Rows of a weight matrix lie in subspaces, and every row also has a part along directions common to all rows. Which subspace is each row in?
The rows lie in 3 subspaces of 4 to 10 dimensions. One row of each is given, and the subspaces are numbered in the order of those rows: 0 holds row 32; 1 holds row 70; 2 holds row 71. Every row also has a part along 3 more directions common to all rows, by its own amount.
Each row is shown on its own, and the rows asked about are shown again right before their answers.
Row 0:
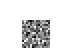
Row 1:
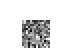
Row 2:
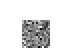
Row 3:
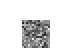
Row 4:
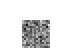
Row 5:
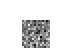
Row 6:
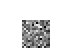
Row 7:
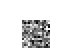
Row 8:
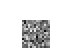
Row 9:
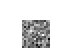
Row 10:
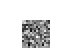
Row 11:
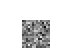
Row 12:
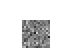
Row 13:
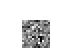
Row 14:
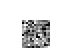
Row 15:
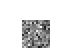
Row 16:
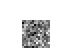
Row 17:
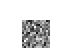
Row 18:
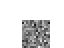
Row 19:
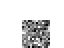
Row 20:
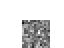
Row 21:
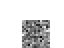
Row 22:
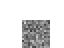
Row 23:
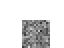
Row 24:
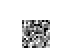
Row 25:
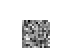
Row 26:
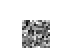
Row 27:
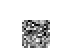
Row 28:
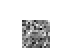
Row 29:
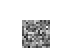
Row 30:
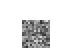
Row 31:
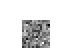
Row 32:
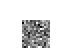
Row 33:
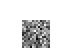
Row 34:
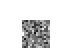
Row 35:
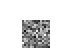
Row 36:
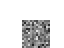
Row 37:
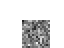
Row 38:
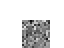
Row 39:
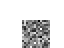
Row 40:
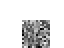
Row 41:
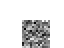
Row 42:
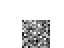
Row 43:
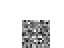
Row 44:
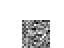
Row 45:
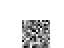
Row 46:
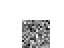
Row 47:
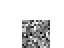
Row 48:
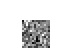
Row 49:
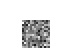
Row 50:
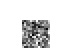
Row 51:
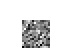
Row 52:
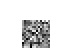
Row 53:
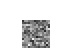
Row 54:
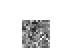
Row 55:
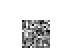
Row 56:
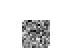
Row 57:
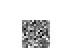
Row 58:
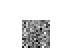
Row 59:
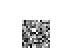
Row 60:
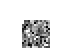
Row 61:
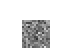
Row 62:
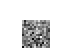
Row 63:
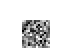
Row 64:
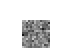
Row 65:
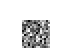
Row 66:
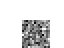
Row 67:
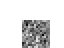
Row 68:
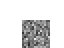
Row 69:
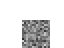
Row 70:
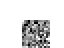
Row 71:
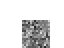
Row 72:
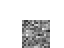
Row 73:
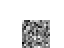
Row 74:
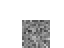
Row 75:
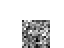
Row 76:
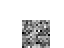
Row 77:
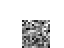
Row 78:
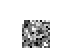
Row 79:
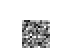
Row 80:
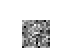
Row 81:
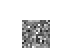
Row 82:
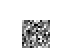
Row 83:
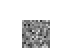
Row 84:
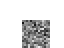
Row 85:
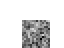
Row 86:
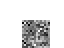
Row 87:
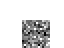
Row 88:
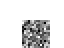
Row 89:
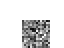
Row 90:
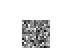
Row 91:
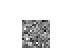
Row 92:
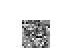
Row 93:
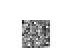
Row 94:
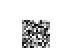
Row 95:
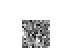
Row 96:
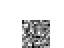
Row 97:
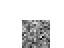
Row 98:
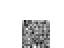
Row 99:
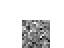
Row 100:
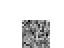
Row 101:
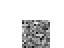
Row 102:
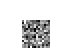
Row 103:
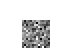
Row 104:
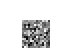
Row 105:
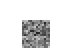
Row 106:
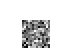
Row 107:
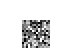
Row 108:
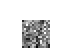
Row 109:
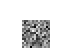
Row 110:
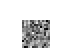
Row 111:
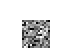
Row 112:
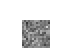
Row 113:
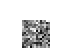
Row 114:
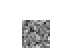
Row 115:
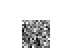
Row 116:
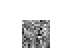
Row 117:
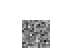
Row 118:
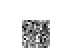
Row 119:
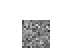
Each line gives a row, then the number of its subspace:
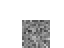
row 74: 1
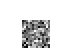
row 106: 0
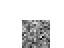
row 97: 2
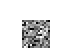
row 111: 2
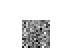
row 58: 0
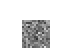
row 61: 0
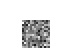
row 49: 1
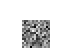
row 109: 0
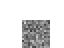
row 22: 1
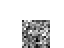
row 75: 0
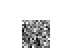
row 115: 0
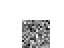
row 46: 1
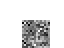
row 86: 1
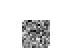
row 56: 0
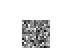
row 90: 1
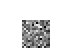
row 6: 0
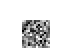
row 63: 0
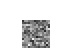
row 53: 1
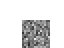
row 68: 2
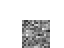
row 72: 0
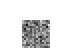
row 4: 0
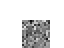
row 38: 2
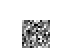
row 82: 2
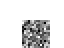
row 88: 0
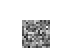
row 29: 0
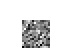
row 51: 1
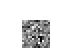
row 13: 2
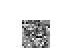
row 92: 1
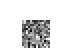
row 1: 1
